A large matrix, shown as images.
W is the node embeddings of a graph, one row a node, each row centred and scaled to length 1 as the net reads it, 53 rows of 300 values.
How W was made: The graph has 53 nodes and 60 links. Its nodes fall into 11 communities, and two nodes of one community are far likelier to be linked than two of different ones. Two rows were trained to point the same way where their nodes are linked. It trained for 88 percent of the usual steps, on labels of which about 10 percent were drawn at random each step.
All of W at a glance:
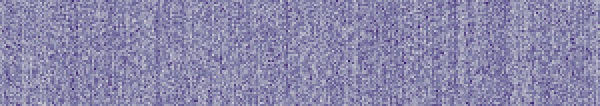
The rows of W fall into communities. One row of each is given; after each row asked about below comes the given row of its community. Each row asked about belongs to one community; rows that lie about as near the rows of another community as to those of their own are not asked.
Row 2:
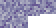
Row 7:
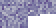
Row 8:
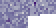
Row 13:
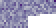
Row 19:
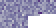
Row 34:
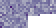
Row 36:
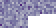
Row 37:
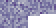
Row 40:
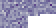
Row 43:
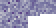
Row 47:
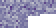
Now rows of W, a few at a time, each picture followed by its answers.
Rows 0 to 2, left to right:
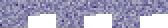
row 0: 37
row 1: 19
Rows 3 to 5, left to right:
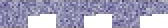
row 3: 13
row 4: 19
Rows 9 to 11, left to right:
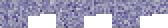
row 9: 13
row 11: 8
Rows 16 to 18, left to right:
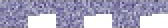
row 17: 36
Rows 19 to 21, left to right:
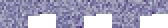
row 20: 8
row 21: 2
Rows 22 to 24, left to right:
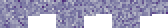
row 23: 13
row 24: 36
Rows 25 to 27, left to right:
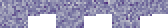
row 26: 7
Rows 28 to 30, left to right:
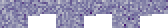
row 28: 40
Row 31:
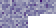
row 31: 2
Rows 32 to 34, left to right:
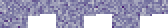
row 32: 34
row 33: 40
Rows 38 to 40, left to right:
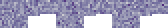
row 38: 36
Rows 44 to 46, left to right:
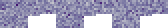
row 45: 47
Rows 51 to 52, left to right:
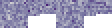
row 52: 43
